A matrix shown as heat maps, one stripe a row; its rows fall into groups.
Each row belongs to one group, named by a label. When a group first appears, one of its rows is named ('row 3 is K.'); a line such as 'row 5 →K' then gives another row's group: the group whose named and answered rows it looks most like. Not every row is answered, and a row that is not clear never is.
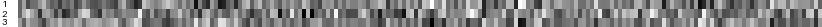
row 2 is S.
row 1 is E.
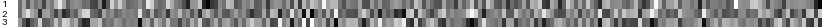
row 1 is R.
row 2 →S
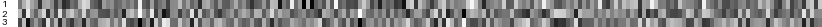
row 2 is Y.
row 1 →S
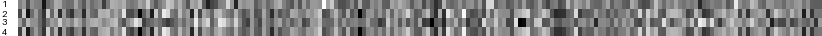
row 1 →R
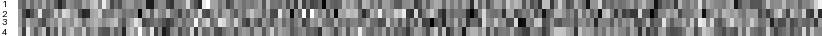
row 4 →Y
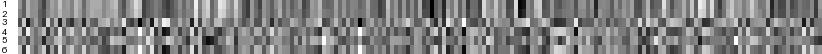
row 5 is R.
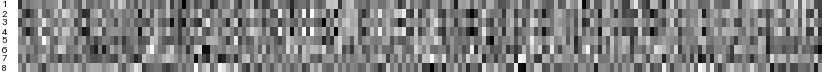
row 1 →R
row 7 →E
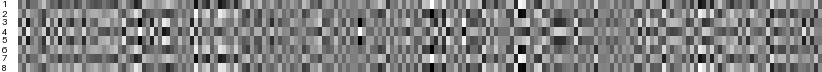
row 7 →E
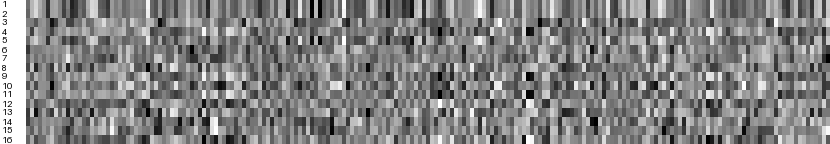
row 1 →S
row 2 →S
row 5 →S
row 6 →R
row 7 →R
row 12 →E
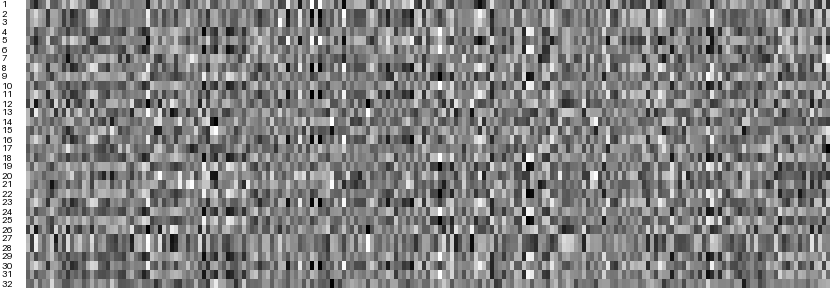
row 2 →S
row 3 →S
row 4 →E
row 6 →E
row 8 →S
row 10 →E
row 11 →S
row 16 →S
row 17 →R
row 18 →E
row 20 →R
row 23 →S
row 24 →E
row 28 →Y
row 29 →E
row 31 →E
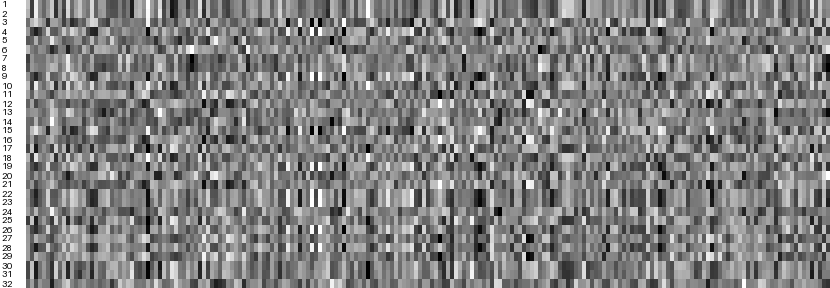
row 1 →Y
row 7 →R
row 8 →R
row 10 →Y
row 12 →E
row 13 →R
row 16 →E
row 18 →Y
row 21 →E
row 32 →R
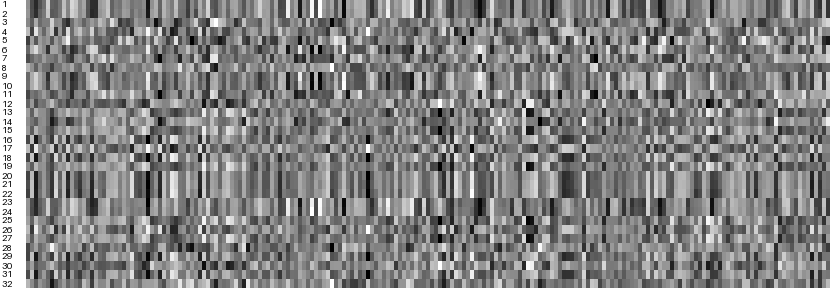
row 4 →Y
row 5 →R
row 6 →S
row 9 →S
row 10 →S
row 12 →E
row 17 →Y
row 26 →Y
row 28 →R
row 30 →E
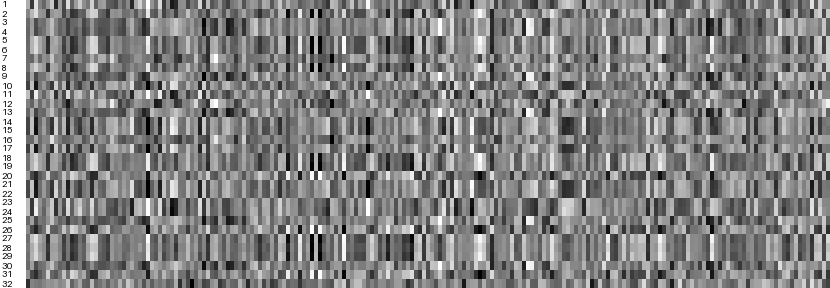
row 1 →Y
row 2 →S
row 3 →E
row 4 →E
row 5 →S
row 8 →S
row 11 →Y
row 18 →S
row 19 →S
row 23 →Y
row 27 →S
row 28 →S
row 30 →E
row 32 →R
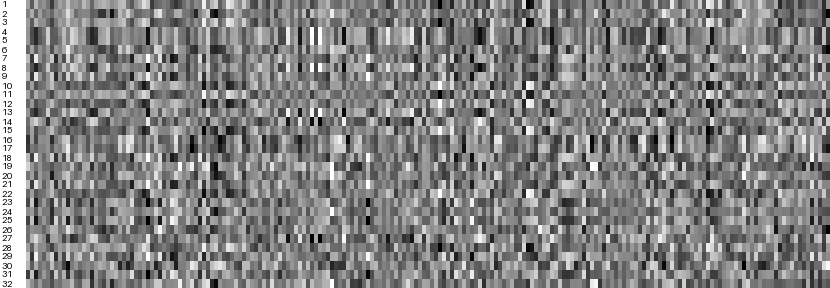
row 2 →R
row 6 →R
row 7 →Y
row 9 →Y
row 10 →E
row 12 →E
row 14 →S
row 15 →E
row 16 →R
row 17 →R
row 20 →R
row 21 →Y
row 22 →E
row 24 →R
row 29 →Y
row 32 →R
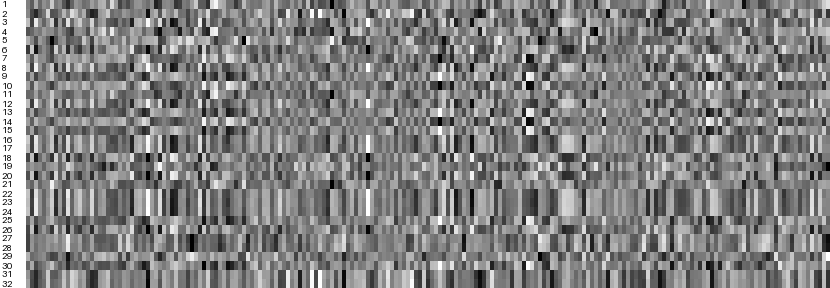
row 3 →Y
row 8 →Y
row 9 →E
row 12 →Y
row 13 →E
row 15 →E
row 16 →Y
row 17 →Y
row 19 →R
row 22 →Y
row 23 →Y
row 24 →Y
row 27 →R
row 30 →E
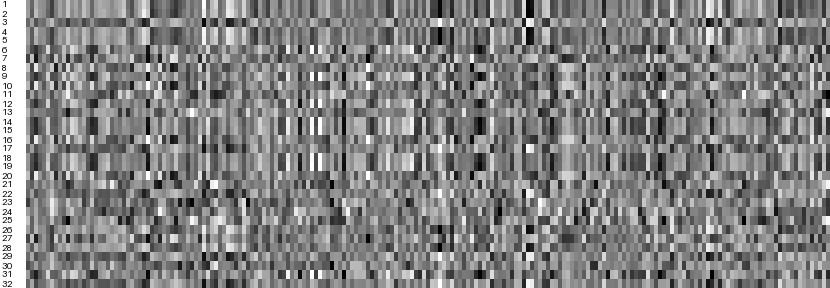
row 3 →E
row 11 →R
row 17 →E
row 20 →Y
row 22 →E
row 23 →R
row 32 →E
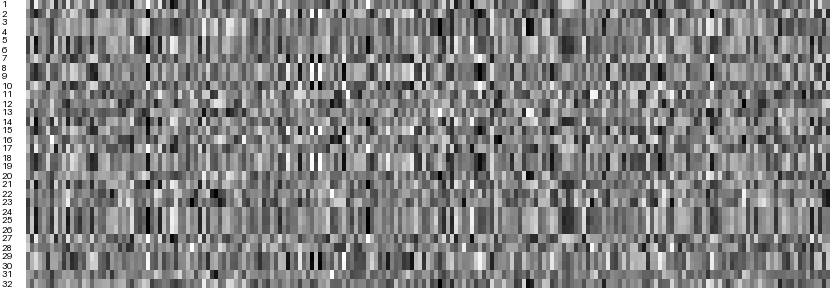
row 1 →Y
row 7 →S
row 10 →S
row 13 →E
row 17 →Y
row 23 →R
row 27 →Y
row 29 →S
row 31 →R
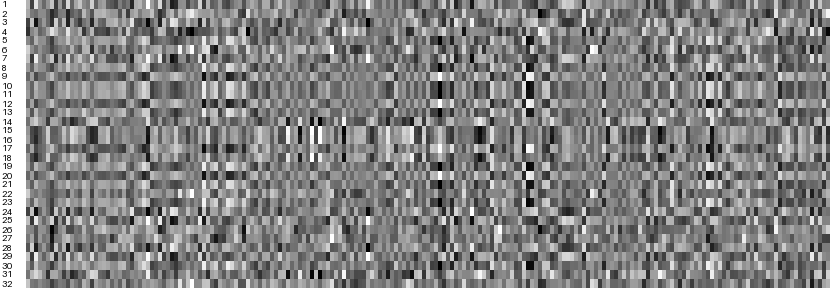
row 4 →R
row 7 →Y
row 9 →E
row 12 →E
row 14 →S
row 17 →E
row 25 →Y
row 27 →R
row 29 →Y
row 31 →S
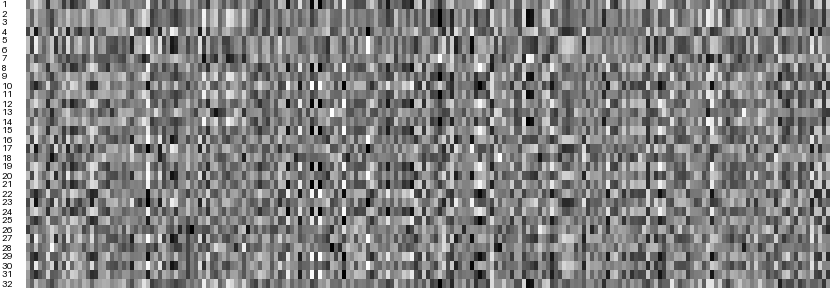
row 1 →S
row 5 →Y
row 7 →E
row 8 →S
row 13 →R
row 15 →S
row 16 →Y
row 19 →S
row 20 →Y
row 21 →S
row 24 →S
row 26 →R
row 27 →Y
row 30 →Y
